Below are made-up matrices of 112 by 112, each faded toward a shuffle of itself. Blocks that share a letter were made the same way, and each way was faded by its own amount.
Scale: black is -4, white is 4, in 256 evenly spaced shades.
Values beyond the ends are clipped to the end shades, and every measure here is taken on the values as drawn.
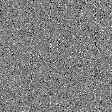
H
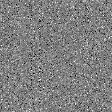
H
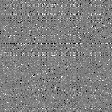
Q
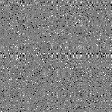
Q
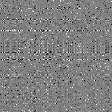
Q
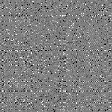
Q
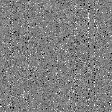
H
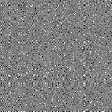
Q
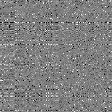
Q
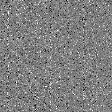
H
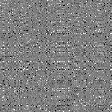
Q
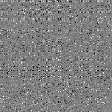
Q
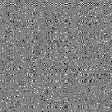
Q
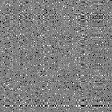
Q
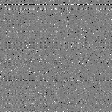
Q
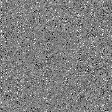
H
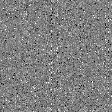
H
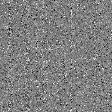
H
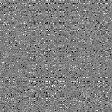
Q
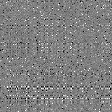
Q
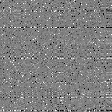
Q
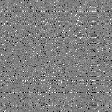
Q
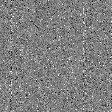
H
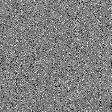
H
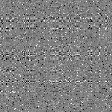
Q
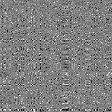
Q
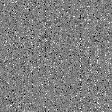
H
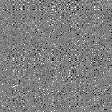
Q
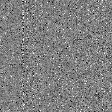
H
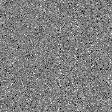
H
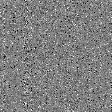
H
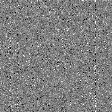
H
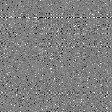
Q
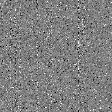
H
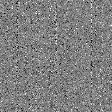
H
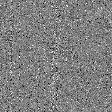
H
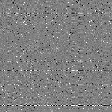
Q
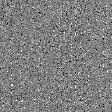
H
